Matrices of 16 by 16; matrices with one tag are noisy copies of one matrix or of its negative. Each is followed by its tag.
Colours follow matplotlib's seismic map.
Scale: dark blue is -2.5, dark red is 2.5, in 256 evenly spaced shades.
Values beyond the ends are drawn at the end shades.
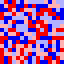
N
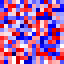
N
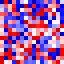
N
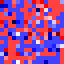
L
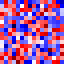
N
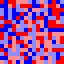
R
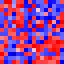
L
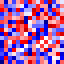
N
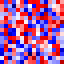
N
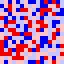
N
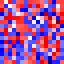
N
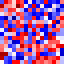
L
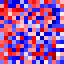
R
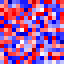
R
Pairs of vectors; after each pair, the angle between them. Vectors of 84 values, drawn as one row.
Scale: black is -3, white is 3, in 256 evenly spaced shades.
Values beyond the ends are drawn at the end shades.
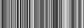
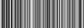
partly aligned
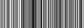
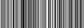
partly aligned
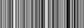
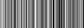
orthogonal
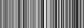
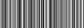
partly aligned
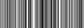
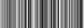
nearly parallel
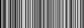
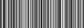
partly aligned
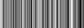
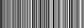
partly opposed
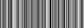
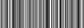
nearly opposite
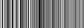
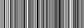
orthogonal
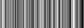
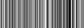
orthogonal
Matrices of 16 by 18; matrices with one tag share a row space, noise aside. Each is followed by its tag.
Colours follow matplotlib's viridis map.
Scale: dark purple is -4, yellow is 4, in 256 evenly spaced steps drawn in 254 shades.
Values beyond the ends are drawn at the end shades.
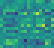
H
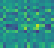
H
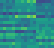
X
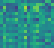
H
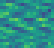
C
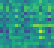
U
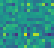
H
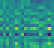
U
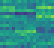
X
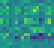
U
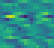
C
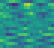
C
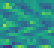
C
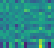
U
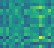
U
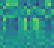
H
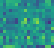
H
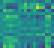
H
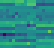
X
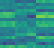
X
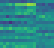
X
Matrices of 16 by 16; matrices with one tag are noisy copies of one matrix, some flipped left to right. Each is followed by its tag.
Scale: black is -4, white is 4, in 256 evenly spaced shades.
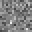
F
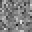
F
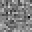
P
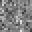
F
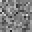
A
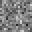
F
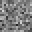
F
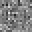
P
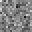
A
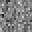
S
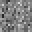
S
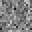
F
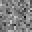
F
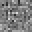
P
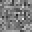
P
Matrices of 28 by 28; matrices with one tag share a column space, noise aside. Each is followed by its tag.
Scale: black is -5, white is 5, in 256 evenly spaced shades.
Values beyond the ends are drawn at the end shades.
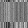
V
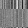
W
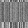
V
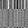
W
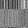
W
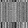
V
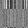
W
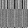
W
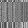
V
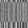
V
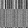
W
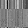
W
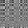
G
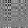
G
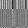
W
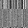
W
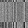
V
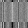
V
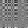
G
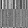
W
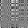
G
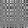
G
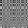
G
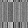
V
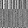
W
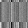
V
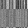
W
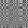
G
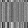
V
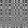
G
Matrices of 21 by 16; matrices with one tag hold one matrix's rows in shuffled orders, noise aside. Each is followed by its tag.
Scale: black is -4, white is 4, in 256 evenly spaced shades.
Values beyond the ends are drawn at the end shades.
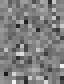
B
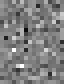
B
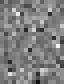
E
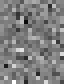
B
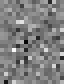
B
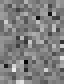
B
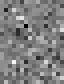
B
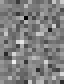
B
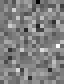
E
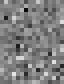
B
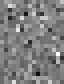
E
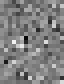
B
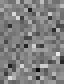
E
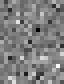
E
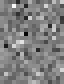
B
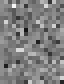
B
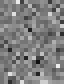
E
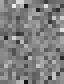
B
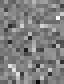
E
